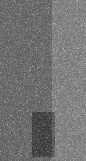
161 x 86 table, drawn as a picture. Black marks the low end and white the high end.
Ninth with the lowest average: bottom middle. Odd patch: lower, in the bottom middle. Seam: vertical, 60% of the way across, the right part higher. Stripes: none.
